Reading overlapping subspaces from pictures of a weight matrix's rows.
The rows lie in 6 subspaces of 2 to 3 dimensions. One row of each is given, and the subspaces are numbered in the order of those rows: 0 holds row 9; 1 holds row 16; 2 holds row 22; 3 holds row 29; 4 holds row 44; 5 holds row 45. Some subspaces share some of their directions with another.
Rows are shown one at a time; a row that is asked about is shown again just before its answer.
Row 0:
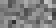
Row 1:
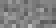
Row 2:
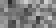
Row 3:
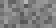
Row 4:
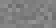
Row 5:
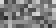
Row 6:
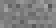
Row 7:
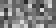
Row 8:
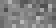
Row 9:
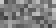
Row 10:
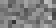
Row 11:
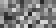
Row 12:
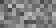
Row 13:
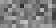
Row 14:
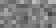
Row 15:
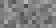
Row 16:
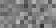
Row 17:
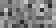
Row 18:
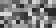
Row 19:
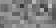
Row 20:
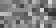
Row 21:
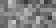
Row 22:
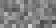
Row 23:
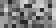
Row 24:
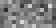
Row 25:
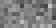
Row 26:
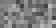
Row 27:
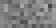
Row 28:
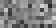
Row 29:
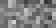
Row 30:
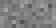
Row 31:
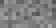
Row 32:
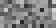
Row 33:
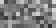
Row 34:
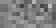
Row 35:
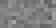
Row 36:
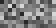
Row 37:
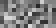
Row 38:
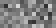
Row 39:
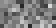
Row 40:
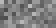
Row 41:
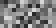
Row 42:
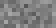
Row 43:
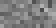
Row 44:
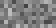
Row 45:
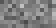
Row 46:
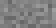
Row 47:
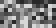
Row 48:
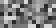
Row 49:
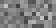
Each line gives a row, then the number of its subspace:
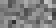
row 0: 3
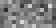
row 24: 0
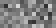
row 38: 5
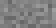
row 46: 2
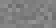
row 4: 5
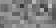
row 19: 1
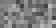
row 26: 2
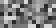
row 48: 4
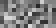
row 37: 2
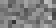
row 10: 3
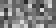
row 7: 4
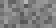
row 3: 4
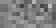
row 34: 1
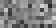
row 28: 4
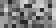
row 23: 4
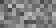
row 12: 5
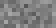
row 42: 4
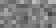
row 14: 1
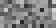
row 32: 1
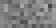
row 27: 5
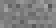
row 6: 5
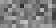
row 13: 5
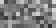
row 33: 0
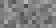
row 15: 4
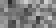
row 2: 3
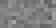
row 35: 3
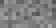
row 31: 0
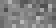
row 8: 3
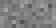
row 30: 0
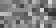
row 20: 1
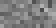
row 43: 1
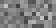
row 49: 5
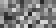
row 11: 2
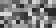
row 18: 1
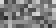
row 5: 0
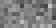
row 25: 2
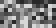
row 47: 1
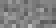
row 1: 2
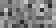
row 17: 4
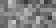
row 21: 3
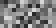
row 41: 2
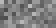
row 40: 0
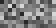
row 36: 5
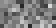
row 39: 2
